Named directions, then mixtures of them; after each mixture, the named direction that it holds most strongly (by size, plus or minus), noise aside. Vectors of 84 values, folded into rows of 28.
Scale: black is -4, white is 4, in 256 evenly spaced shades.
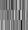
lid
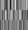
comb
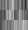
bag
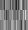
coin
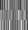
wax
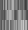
bag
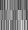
wax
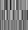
comb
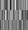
comb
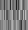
coin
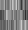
coin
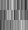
bag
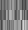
bag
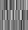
comb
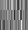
lid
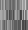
bag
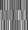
wax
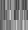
bag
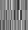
lid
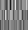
comb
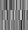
lid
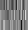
lid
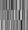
lid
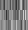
coin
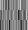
wax
